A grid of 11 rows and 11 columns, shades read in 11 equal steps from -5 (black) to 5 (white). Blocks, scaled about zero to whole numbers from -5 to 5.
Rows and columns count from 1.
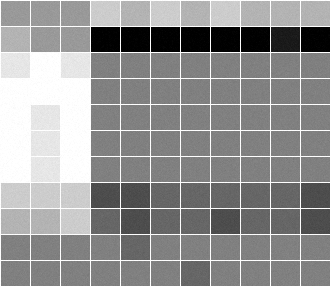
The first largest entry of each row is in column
4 1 2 1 1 1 1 1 3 1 1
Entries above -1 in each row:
11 3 11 11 11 11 11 3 3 10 10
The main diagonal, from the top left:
1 1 4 0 0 0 0 -1 -1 0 0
